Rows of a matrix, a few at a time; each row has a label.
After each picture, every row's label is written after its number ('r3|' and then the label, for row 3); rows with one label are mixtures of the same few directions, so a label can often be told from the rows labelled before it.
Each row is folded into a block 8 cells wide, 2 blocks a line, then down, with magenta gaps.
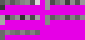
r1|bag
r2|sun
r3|sun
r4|sun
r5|sun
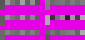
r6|sun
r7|sun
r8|sun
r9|sun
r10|sun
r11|bag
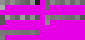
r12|bag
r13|sun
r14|sun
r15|bag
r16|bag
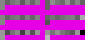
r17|sun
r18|sun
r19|sun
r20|bag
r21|sun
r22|bag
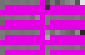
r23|sun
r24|bag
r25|bag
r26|bag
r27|sun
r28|bag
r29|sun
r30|bag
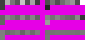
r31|sun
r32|bag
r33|sun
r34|bag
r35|sun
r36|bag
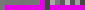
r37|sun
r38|sun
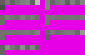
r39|bag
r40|sun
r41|sun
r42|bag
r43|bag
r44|bag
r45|sun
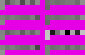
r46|sun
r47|bag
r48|bag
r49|bag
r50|sun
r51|sun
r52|bag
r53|sun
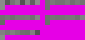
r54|sun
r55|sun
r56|bag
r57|bag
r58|bag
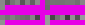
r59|sun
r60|bag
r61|bag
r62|sun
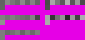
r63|sun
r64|sun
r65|bag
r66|sun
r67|sun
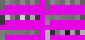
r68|sun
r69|sun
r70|sun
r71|bag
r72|bag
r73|sun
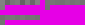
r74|sun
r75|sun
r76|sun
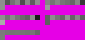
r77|sun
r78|bag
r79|bag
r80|sun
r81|bag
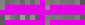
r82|sun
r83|bag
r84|sun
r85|bag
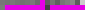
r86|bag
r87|bag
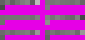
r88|bag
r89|bag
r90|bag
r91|bag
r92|bag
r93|bag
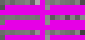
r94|bag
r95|bag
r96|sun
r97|sun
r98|bag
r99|bag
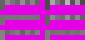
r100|sun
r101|sun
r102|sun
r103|sun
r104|sun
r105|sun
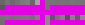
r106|bag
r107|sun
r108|bag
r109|sun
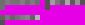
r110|sun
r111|sun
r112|bag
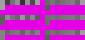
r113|sun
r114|bag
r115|sun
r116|bag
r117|sun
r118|bag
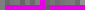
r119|sun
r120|bag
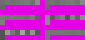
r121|bag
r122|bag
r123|bag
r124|sun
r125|sun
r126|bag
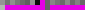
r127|bag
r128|sun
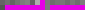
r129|bag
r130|sun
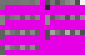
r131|bag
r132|bag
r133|sun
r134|sun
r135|sun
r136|sun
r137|sun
